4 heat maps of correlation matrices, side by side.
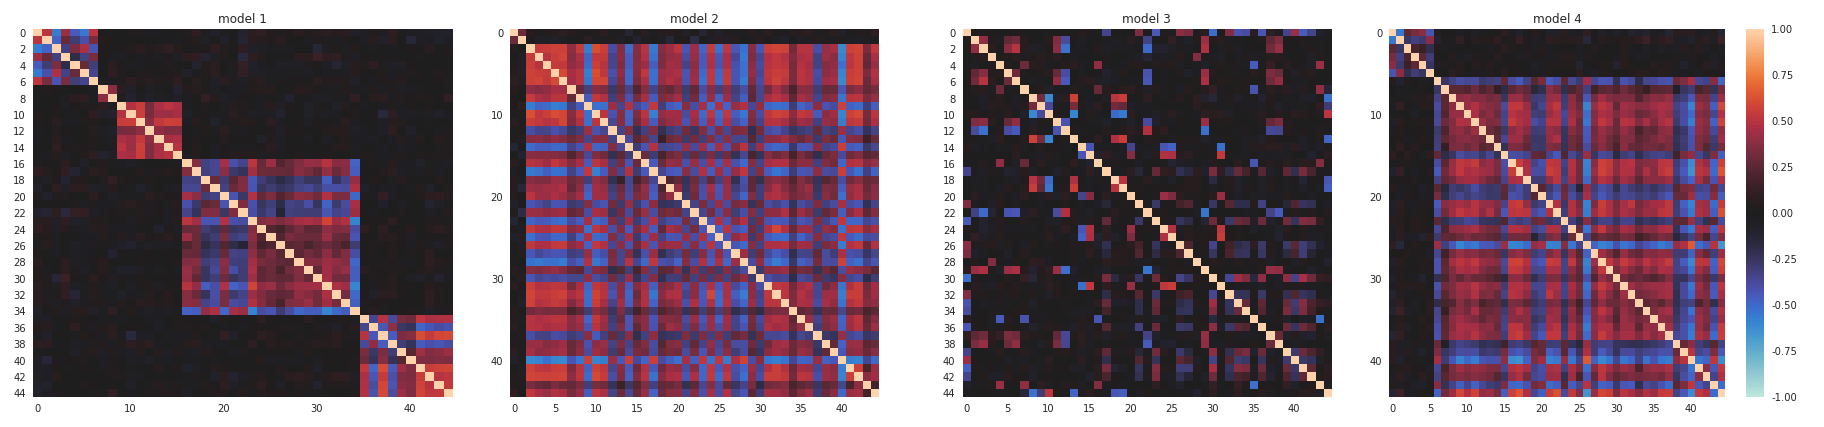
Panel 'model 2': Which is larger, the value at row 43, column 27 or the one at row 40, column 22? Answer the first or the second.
the first
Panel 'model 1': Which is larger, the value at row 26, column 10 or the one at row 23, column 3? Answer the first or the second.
the second
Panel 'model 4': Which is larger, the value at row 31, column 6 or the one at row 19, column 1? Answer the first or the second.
the second
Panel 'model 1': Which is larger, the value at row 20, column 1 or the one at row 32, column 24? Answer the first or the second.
the second
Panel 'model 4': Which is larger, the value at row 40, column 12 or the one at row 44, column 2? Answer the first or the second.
the second
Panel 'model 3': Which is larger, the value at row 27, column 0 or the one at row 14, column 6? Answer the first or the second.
the first
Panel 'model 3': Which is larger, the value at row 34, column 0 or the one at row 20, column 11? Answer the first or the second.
the second
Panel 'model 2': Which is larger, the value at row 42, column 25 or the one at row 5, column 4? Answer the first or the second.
the second
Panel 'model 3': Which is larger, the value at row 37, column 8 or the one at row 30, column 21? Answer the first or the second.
the first
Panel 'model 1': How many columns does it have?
45
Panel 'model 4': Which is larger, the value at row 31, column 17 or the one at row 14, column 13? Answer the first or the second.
the first
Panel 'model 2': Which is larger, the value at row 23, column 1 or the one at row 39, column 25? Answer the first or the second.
the first
